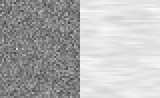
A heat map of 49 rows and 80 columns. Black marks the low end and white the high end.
The table splits into one row of 2 panels. Panel 1,1: middling, fine-grained. Panel 1,2: very high, streaked across, faint in contrast.
